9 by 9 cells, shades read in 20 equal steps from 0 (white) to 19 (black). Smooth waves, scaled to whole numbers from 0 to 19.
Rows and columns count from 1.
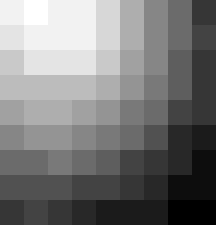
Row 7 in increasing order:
10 11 11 11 12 14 15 16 18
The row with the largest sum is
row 9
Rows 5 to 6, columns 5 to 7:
8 10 11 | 10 11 13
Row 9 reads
15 14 15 16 17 17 17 19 19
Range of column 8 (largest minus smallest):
8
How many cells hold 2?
4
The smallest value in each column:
1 0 1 1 3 6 9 11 14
